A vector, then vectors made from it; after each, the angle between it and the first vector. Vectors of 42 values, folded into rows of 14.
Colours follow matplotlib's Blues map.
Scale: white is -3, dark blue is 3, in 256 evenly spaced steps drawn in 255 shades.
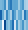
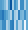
partly aligned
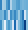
partly opposed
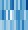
orthogonal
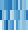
partly aligned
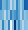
partly opposed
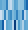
nearly opposite
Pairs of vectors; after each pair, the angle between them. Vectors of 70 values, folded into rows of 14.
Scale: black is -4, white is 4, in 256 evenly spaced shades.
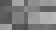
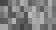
partly aligned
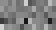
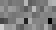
nearly parallel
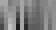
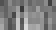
nearly opposite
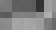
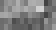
nearly opposite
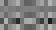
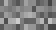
nearly opposite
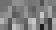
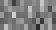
partly opposed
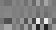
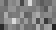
partly opposed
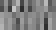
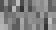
nearly parallel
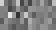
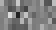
nearly parallel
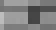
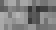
nearly parallel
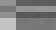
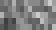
partly opposed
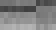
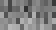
partly aligned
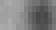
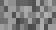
orthogonal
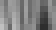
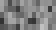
partly opposed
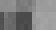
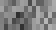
partly aligned
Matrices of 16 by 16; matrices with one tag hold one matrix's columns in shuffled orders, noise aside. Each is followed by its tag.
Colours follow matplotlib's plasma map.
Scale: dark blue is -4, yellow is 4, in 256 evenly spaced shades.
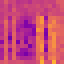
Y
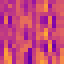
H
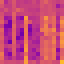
Y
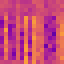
Y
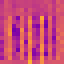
Y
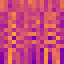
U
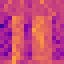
Y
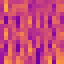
H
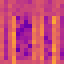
Y
